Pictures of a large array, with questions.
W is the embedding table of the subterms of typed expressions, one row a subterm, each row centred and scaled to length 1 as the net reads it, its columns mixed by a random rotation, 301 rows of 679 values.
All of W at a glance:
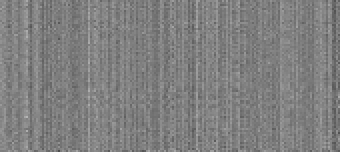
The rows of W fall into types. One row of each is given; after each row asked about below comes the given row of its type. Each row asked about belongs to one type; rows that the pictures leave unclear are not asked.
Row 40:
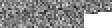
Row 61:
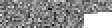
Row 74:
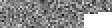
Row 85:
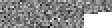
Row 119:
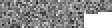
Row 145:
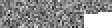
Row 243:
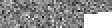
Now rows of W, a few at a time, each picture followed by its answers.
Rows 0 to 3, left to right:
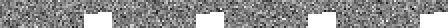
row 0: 145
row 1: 40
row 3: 119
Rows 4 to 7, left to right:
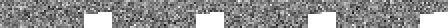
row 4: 40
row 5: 145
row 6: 61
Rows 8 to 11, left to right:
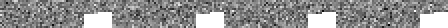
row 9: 40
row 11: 61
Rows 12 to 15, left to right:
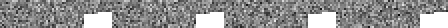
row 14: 119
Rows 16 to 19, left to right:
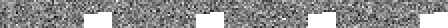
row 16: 61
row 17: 243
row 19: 145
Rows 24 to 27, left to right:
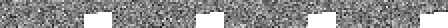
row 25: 85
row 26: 74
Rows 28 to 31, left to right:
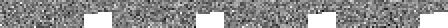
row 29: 40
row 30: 145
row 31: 61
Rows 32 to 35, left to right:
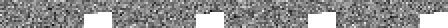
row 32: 61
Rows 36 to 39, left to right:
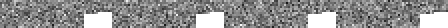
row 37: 61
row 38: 85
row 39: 74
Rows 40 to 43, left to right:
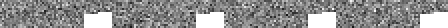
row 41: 119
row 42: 74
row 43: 119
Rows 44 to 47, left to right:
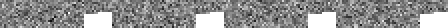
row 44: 40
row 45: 61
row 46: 40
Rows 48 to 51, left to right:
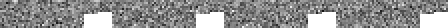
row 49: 145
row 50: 145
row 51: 40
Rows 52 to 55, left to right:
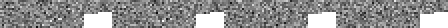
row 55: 119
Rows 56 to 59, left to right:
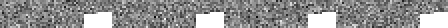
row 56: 243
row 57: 243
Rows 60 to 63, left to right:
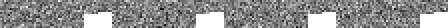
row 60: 145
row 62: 145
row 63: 40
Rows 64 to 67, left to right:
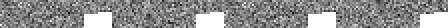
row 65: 85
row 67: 74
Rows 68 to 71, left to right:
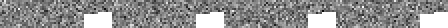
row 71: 145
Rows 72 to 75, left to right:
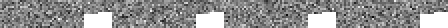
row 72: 85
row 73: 40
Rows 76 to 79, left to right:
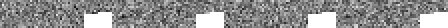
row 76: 40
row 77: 40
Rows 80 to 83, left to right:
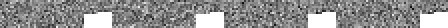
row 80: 243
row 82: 85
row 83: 40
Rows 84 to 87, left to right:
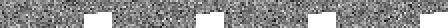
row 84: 243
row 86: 243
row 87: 40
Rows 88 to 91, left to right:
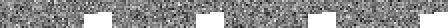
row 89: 74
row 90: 119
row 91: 145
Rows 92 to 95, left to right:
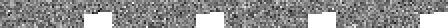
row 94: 40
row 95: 243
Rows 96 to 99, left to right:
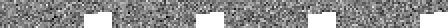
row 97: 61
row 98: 145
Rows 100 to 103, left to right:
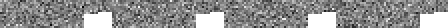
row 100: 85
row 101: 145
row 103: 119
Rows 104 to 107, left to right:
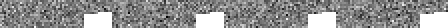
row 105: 61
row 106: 74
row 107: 74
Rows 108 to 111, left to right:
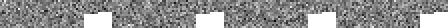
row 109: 85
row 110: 145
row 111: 145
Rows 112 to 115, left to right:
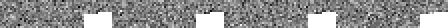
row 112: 145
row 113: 145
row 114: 85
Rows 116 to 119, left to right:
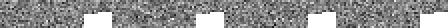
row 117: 74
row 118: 85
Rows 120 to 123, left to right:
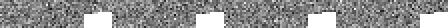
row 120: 61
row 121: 74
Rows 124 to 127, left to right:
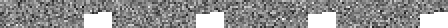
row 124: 85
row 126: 85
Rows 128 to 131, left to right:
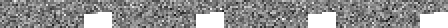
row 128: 61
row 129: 74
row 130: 85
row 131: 61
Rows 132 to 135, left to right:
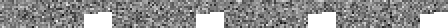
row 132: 74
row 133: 119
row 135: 61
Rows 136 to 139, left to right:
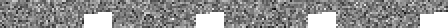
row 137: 74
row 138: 61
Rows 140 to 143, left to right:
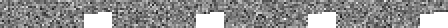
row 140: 85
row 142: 74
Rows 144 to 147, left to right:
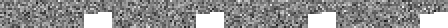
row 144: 119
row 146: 61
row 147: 145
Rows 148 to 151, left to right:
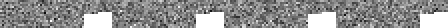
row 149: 145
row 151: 145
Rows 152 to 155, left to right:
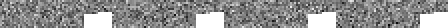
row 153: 74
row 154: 145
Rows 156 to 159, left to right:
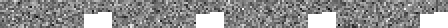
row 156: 85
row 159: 119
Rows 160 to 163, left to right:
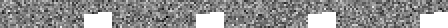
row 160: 243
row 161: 61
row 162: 85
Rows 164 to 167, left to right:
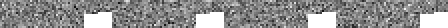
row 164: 40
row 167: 119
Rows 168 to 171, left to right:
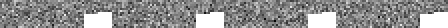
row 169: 119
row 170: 145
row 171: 243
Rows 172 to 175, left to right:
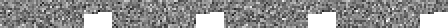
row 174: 145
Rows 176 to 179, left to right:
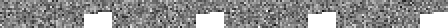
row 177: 40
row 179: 243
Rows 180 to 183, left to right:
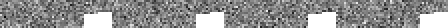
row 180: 74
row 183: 61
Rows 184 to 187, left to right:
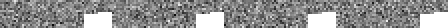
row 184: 119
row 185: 74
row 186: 61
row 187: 119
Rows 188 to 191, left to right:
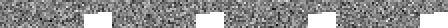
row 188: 145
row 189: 85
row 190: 61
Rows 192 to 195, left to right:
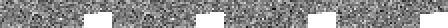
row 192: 74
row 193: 74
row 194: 61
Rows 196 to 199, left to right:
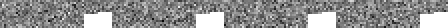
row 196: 40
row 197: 145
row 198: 61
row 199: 85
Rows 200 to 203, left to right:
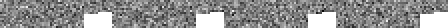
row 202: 145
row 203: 119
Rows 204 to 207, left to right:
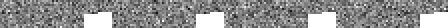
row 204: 243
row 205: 119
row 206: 40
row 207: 74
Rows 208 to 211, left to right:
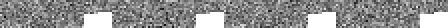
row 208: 74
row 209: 61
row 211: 85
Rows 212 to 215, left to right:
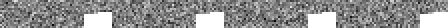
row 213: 85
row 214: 145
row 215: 61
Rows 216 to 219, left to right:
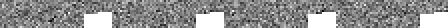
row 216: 40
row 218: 145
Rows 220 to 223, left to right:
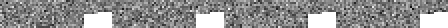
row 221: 145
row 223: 85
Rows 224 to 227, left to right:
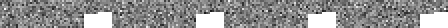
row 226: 243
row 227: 74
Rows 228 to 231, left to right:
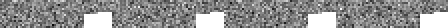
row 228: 61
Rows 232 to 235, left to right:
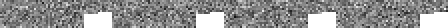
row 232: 145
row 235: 74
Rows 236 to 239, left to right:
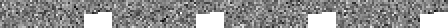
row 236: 40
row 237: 40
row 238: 243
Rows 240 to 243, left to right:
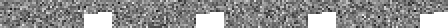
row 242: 243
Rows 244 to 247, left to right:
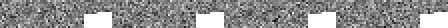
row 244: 40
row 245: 119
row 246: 40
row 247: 85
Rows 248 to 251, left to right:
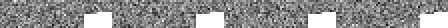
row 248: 61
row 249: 119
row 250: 40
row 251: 85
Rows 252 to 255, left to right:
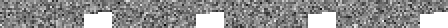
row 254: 119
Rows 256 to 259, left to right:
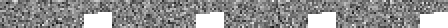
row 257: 85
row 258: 61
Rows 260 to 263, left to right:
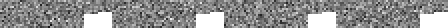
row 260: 85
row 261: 85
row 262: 85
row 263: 145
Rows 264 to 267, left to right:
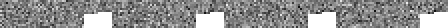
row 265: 119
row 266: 40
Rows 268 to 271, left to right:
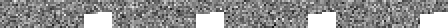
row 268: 61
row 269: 40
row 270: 85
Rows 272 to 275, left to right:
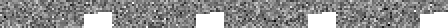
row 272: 74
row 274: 145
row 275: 61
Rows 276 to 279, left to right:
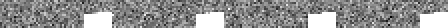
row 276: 61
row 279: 61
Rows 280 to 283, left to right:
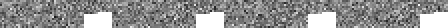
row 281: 145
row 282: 85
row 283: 145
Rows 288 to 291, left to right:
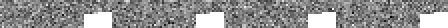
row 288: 74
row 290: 40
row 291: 61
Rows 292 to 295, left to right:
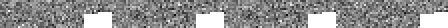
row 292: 145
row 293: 74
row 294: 74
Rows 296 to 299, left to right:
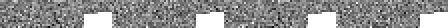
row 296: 61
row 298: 61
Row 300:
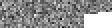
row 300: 40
